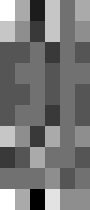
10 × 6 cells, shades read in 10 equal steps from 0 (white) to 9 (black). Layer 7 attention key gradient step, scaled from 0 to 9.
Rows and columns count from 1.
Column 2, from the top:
3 4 6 5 6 5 4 6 5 3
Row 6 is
6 5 5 7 5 6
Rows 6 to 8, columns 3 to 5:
5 7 5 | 7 3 5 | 3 5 5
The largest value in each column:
7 6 9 7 6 6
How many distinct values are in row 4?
2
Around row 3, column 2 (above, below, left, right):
4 5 6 5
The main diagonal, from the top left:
0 4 5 6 5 6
